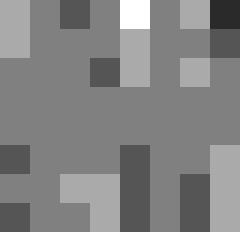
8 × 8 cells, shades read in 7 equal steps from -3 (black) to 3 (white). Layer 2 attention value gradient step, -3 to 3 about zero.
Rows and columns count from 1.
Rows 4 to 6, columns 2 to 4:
0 0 0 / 0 0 0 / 0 0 0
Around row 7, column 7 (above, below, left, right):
0 -1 0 1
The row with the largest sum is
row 1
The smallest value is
-2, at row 1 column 8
